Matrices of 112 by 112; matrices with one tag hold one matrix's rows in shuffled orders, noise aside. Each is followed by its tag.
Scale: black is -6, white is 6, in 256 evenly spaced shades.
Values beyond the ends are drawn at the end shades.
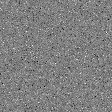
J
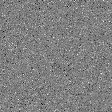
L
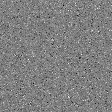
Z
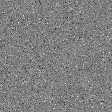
L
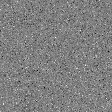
J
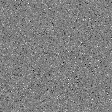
Z
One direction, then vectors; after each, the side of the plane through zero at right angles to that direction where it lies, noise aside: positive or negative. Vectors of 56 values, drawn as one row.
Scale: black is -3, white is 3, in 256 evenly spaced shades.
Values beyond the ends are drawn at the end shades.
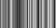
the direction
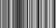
positive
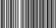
negative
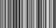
positive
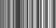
positive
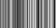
positive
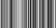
negative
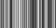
negative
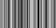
positive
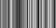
positive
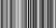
negative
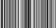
negative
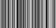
positive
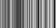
positive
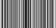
negative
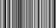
positive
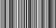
negative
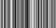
positive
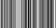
negative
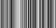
negative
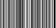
positive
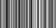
positive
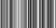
negative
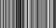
positive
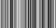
negative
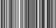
negative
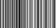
positive
